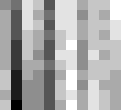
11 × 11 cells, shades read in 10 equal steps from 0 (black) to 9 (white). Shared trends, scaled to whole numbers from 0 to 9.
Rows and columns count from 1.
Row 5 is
6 2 7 6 3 7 9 5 7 7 7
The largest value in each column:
7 4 8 7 4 8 9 6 8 7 9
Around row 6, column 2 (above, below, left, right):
2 2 6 7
